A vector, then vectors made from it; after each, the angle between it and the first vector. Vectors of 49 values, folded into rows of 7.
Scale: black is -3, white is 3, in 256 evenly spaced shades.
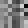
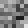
partly aligned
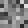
partly opposed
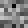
orthogonal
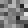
partly opposed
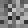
partly opposed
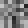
nearly parallel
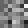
nearly opposite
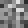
partly opposed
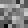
orthogonal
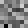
partly aligned
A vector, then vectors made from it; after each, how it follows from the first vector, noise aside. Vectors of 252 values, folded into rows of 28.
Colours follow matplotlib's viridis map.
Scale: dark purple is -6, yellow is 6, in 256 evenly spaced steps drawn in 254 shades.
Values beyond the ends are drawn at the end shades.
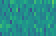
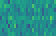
wrapped around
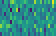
scaled up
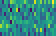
scaled up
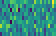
scaled up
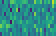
scaled up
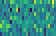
scaled up
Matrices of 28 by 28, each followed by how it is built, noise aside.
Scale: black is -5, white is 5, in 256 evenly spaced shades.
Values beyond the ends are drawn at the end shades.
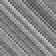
Toeplitz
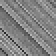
Toeplitz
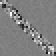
banded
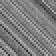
Toeplitz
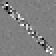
banded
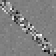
banded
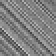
Toeplitz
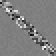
banded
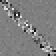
banded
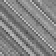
Toeplitz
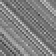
Toeplitz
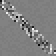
banded
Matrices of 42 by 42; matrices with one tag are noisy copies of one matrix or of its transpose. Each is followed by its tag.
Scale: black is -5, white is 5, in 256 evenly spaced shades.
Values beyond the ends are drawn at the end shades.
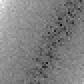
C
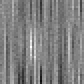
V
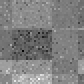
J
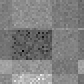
J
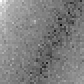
C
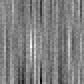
V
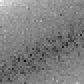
C
